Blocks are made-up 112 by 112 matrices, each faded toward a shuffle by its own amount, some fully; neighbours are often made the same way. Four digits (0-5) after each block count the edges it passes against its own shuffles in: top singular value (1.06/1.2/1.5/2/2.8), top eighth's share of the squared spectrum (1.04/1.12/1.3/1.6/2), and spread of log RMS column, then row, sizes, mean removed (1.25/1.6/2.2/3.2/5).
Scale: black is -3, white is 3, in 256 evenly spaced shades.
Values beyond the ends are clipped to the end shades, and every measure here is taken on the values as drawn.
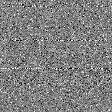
2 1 0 3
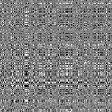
5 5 4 4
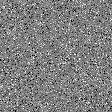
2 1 0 0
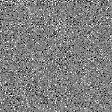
4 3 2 2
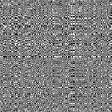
5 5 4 4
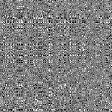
5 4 3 3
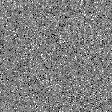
3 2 1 1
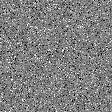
2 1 0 0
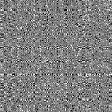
5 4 3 3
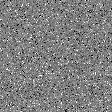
2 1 0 0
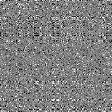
4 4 2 3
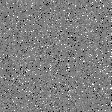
3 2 1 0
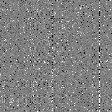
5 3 2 1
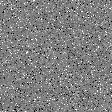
0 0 0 0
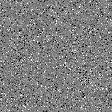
3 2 1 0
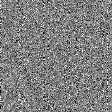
1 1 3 0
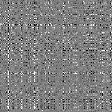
5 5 4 4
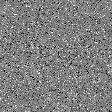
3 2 1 1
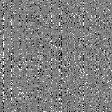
4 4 3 2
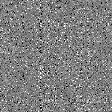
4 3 2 1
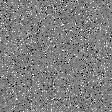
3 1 0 0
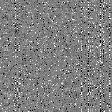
4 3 3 1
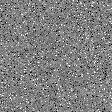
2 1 0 0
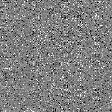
4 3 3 1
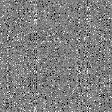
4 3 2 2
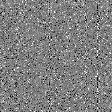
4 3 2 0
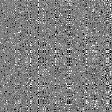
5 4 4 2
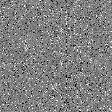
3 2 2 0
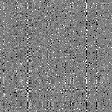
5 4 3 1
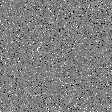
0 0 0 0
